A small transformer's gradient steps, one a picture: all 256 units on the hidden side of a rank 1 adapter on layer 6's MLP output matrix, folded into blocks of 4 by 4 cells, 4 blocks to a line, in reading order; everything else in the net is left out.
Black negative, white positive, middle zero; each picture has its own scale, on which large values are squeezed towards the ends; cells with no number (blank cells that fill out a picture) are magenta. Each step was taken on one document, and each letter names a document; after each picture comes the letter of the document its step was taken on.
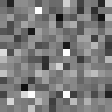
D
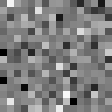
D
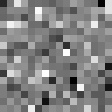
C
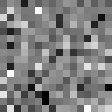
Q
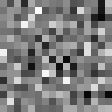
D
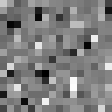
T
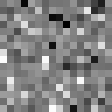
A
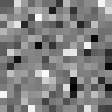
C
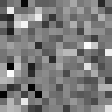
Q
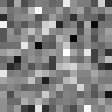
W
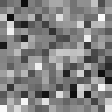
Q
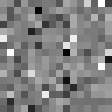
W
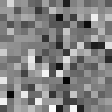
D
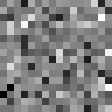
Q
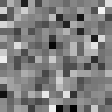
A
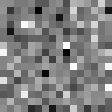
D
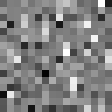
C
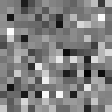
Q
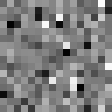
T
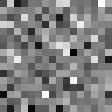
W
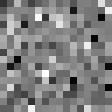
C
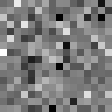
D
